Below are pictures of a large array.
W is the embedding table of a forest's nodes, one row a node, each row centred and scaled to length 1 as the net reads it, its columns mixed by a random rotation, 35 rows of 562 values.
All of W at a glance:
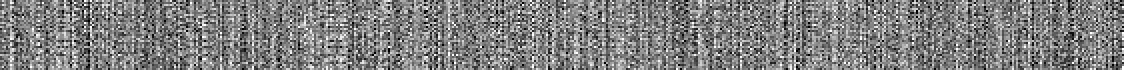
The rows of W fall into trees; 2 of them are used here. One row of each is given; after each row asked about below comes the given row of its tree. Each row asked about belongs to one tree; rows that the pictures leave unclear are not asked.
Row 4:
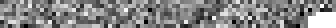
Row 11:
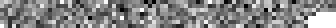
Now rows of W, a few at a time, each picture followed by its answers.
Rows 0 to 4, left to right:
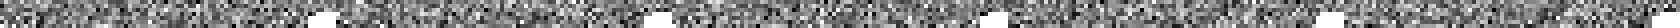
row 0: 11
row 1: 4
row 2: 11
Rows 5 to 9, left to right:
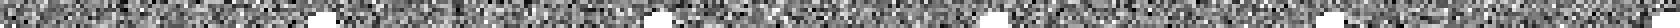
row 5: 11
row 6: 11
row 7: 4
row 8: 11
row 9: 4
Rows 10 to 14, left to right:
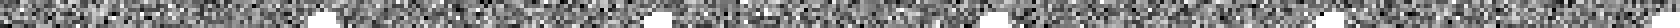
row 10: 4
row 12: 4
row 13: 11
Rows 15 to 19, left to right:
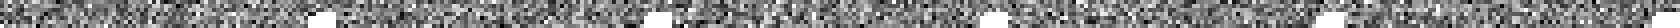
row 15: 11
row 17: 4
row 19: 4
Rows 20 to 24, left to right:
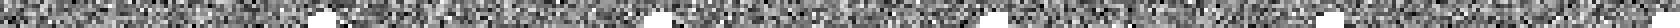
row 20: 11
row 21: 4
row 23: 11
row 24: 4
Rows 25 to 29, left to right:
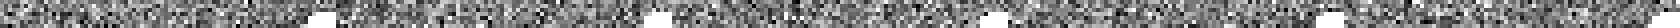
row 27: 11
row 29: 4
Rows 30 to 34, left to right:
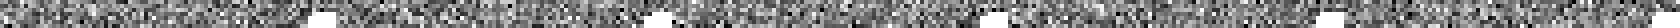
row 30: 4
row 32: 4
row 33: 4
